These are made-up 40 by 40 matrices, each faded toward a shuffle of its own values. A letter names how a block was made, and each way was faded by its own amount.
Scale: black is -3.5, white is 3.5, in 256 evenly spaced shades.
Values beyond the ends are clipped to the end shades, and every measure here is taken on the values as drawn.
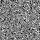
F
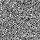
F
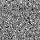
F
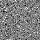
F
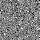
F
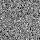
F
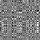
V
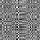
V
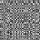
V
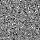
F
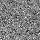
F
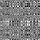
V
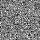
F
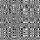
V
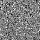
F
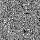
F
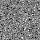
F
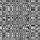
V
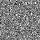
F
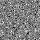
F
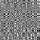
V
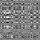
V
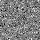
F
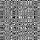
V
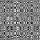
V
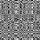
V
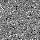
F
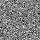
F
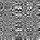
V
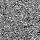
F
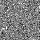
F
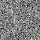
F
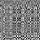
V
